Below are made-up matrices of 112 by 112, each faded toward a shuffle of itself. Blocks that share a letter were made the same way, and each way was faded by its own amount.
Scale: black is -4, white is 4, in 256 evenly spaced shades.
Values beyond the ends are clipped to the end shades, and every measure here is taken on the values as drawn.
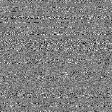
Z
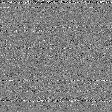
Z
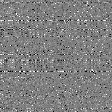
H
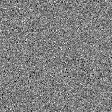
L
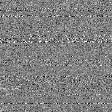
Z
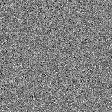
L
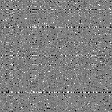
H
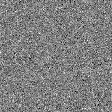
L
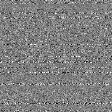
Z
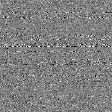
Z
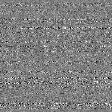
Z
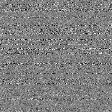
Z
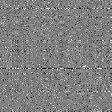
H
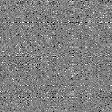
H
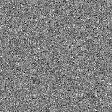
L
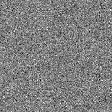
L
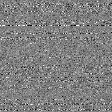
Z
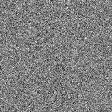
L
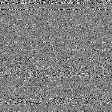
Z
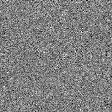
L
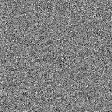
L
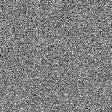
L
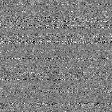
Z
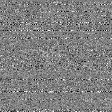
Z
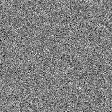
L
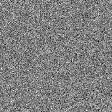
L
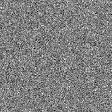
L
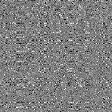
H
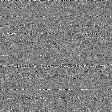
Z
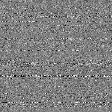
Z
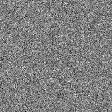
L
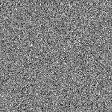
L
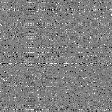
H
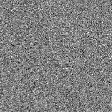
L
